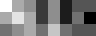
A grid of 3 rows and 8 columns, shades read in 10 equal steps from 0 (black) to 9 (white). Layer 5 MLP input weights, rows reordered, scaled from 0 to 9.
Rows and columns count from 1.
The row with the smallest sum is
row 2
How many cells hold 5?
4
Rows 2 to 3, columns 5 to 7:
5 1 4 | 7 4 3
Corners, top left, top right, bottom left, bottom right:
9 3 4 3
